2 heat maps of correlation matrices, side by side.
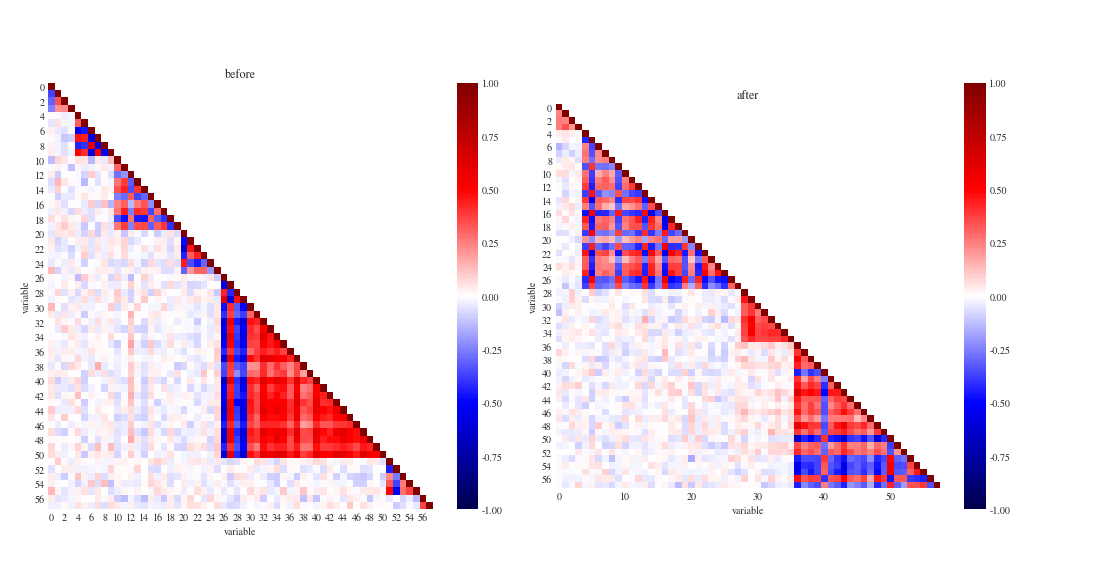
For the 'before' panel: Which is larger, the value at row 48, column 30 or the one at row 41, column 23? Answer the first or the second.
the first
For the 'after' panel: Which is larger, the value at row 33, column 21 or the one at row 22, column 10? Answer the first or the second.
the second
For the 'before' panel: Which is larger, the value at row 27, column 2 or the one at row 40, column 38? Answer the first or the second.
the second
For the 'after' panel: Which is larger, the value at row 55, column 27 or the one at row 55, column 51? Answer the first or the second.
the first
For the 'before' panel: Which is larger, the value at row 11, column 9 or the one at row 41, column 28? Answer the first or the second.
the first
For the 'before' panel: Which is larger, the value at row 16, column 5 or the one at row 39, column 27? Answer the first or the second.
the second
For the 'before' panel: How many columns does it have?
58
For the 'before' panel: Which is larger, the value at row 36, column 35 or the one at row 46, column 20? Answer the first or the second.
the first
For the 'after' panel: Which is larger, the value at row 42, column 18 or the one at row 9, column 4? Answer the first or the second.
the first
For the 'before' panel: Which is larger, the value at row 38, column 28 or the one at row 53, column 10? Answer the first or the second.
the second
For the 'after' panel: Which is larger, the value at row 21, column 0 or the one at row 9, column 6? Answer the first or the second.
the first
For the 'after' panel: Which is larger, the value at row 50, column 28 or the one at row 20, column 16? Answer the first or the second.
the first
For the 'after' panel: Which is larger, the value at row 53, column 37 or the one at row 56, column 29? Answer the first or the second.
the second
